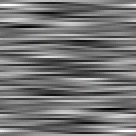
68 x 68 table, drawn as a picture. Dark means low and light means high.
Histogram: bell-shaped. Grain: streaks across. Symmetry: a half turn. Slope: none.
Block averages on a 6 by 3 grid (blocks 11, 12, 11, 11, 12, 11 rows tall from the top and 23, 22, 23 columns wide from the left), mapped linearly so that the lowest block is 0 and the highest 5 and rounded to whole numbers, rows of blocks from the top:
5 0 3 / 1 3 1 / 2 1 2 / 2 1 2 / 1 3 1 / 3 0 5
